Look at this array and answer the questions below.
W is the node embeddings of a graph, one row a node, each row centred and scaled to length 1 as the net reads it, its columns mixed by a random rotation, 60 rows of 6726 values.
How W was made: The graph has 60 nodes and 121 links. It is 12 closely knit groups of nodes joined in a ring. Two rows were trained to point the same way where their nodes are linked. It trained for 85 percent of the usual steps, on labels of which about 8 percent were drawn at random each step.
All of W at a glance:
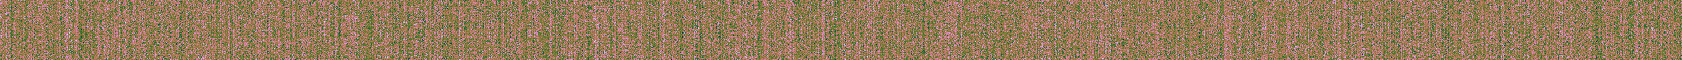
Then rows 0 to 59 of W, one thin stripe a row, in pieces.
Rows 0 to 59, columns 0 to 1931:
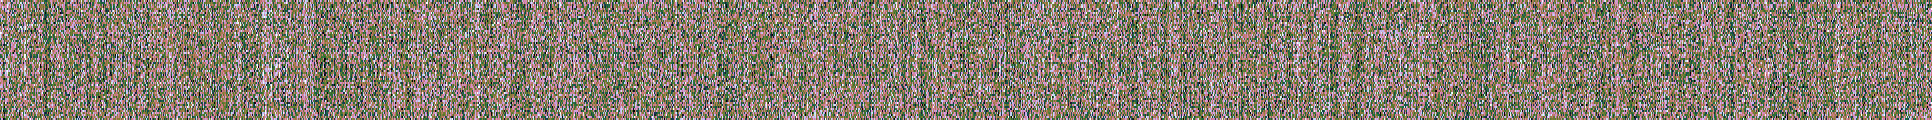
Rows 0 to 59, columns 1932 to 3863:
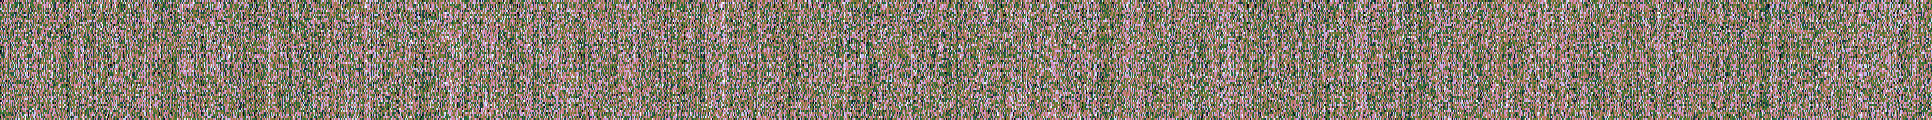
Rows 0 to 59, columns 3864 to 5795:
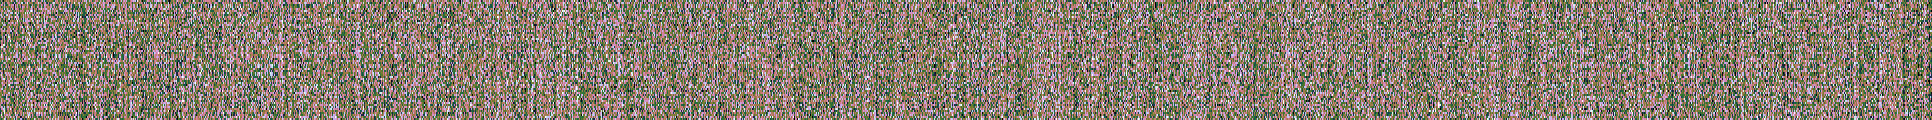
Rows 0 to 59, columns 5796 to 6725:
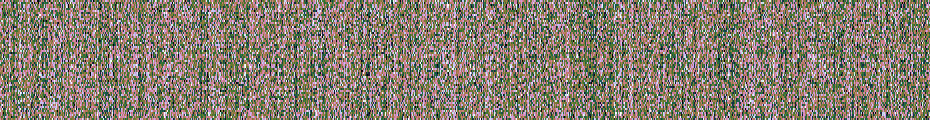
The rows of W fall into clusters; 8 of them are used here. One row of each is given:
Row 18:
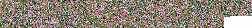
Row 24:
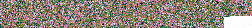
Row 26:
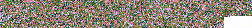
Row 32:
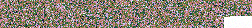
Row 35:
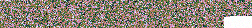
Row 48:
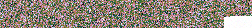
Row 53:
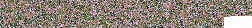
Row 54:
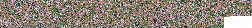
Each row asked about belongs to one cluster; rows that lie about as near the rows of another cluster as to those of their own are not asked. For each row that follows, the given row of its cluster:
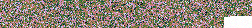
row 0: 26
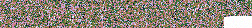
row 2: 35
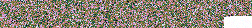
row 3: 35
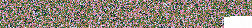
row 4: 53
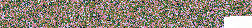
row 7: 32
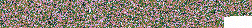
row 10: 48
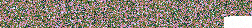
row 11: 35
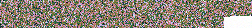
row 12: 24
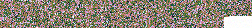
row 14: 35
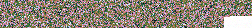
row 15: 54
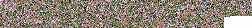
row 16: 18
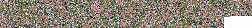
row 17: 32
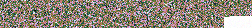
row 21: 53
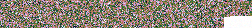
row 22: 54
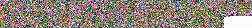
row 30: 35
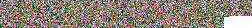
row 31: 24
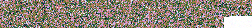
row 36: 32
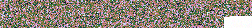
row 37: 32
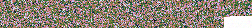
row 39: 54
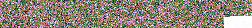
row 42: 18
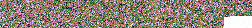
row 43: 26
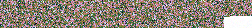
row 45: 24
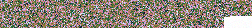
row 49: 32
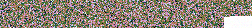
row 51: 53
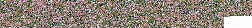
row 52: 48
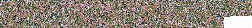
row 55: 24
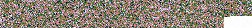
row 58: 26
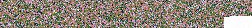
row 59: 24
